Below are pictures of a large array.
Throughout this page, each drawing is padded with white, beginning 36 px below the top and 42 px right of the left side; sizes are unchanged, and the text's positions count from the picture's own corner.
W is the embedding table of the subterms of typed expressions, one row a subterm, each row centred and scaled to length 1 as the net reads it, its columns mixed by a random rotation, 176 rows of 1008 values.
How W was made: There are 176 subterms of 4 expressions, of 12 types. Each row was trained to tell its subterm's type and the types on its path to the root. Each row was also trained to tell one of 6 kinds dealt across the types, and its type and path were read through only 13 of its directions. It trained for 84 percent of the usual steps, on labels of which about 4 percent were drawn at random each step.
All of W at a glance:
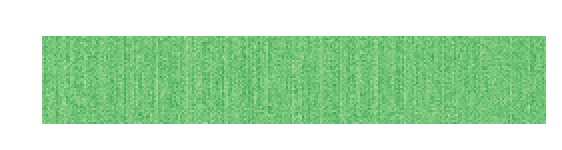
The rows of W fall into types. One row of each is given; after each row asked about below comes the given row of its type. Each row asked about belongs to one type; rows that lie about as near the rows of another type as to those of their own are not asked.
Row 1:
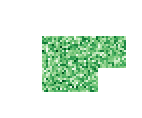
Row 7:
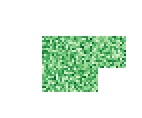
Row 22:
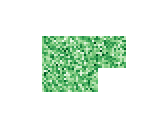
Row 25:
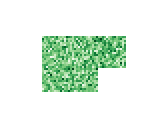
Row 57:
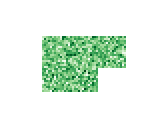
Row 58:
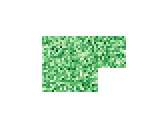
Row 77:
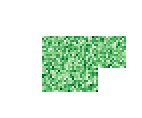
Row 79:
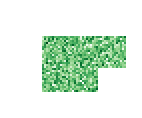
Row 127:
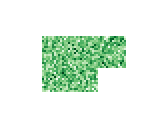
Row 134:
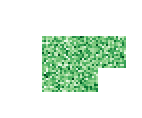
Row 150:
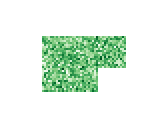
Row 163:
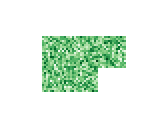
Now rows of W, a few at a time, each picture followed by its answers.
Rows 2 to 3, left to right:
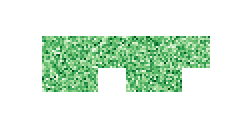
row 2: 134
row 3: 57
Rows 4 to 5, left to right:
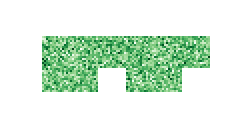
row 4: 163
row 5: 7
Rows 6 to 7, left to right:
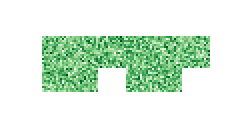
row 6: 163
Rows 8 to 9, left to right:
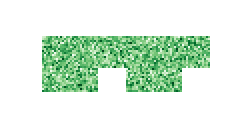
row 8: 134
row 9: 150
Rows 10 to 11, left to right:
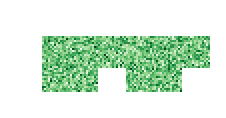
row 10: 7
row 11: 58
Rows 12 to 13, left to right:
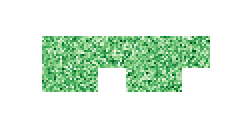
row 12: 77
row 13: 77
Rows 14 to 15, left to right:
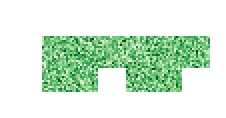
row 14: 22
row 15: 58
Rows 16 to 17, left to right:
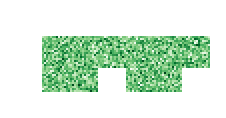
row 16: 134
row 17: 127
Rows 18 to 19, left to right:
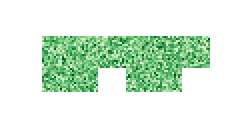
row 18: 77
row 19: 22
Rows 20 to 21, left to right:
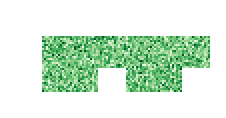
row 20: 1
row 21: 77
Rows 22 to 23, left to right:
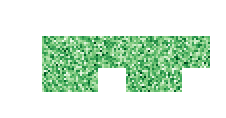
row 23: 25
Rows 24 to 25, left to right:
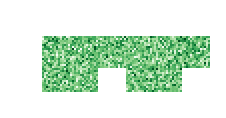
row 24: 163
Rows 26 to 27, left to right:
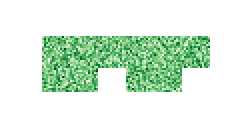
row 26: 1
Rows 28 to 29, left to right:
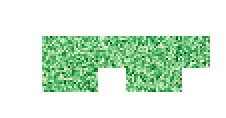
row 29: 25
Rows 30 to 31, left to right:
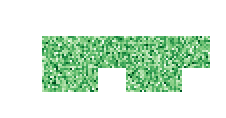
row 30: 150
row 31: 163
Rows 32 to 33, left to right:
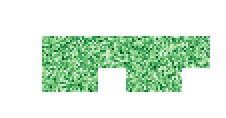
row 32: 79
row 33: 7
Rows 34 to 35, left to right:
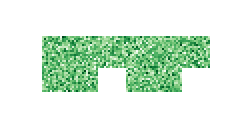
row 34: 57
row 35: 134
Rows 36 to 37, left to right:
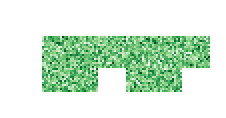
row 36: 77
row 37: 57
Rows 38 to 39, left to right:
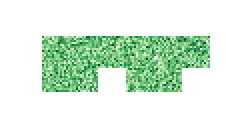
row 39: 25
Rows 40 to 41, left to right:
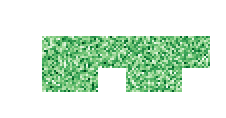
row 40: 57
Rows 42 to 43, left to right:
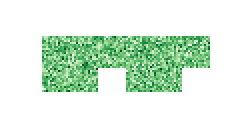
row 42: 1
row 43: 1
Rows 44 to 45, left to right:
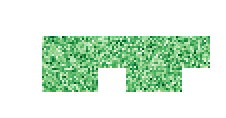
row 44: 77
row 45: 77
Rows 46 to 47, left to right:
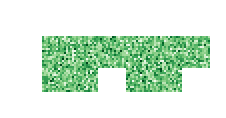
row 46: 1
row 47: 22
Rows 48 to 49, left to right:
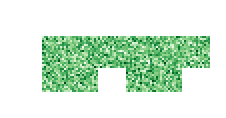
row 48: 163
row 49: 57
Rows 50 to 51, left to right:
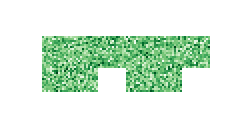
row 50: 127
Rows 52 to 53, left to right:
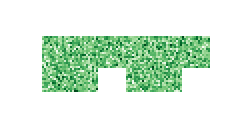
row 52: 150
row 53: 22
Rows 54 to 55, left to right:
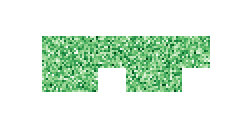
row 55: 77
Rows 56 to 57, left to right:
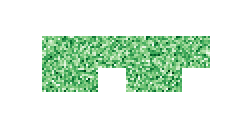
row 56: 57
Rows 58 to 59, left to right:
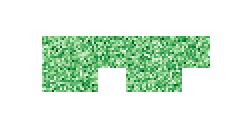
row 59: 7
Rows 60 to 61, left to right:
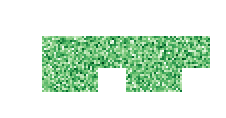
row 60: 127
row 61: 22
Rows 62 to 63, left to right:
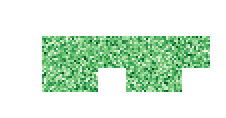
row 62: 134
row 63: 163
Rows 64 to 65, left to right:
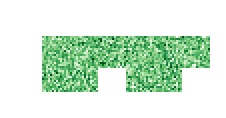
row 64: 25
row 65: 1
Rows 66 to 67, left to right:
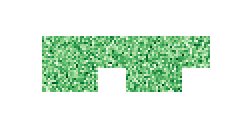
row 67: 77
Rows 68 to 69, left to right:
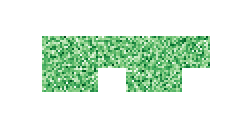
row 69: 150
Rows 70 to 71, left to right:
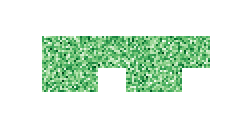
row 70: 127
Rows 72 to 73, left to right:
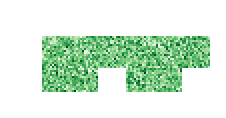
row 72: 58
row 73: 150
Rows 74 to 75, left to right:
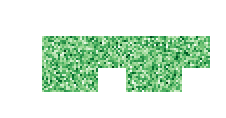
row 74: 22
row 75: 25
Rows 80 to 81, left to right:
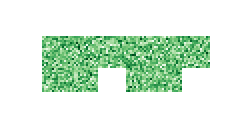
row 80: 79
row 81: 58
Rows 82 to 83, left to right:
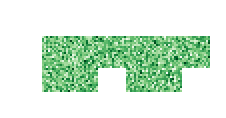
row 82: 25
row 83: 25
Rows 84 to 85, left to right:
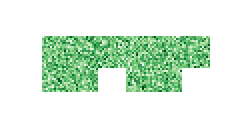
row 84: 22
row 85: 150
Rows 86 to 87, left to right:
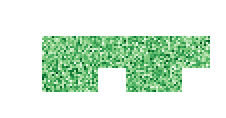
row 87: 77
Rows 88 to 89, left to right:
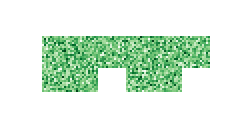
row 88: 1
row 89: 25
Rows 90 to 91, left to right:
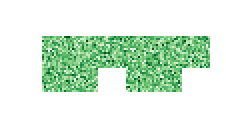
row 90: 25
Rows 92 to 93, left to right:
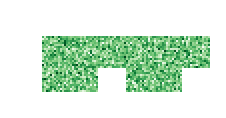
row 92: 79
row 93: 22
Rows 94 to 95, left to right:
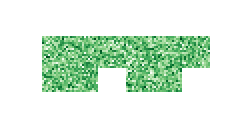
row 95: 150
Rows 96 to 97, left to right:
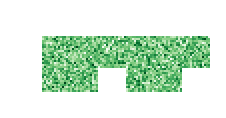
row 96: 163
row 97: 150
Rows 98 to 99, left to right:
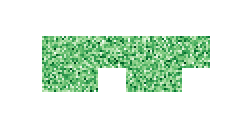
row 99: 25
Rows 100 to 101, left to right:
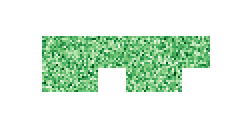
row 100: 1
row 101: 7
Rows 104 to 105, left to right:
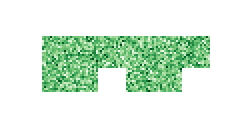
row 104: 22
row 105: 22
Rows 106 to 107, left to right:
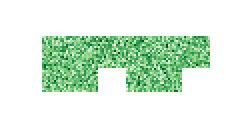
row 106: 58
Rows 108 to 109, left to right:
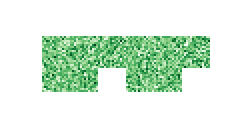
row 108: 57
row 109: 22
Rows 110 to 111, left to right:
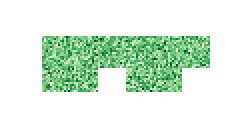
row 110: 25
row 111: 1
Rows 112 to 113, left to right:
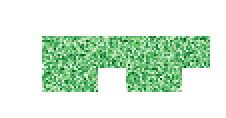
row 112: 77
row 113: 25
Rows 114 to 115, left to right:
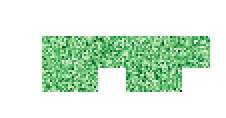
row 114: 25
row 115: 22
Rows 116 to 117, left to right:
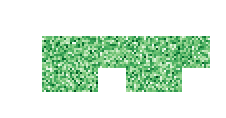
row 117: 163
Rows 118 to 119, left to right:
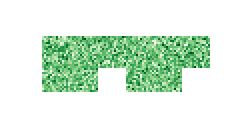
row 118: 150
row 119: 22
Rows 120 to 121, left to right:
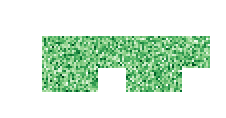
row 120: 1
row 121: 77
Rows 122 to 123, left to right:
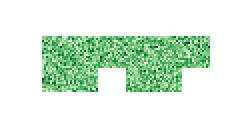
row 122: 150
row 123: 127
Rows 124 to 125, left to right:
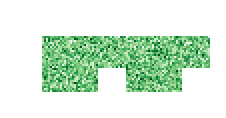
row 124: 7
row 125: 58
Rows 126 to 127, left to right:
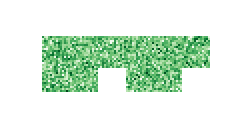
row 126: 1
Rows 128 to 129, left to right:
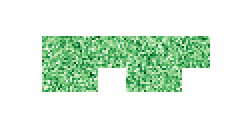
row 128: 79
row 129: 150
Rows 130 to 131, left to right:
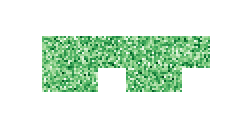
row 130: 127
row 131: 57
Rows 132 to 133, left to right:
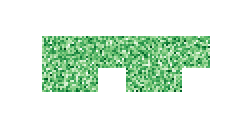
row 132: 1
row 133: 57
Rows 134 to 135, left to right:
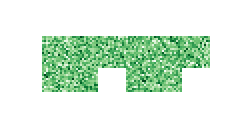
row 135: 22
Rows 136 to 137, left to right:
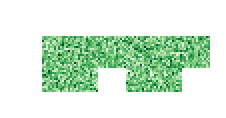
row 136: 77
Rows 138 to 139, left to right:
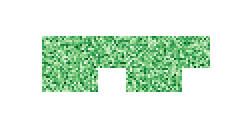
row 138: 163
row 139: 150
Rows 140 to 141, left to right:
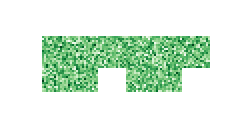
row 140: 1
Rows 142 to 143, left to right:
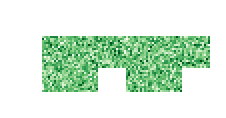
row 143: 77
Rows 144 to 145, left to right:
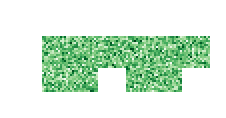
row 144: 134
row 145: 163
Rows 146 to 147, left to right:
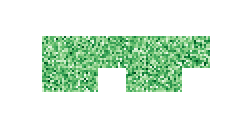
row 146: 58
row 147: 77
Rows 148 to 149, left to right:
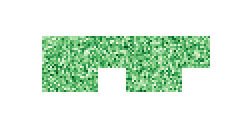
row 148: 58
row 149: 7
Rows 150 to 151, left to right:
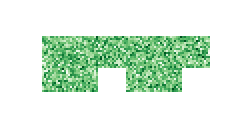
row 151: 79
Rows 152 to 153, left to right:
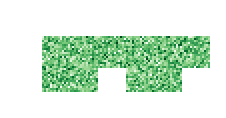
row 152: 163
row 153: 134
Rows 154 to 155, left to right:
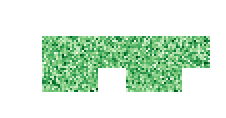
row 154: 150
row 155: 163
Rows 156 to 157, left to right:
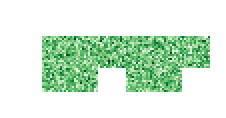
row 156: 57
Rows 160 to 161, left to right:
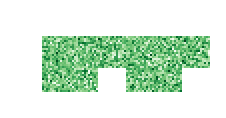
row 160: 7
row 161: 57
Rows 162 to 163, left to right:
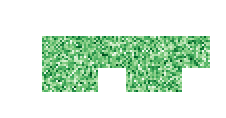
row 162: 7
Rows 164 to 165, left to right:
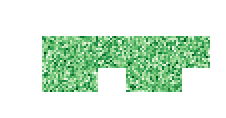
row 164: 22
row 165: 57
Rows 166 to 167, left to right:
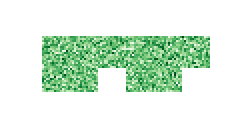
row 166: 134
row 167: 79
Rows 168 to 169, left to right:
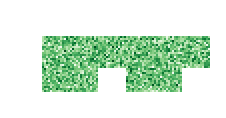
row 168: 25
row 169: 58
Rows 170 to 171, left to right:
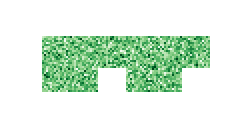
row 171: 25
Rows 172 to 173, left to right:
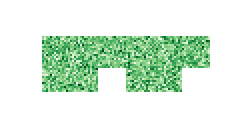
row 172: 1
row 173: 163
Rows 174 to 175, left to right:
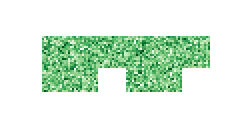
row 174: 7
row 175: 1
